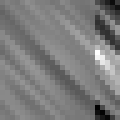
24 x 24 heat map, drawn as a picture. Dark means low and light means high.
Slope: none. Seam: vertical, 80% of the way across, the left part calmer. Ninth with the highest average: middle right. Grain: diagonal, down to the right.
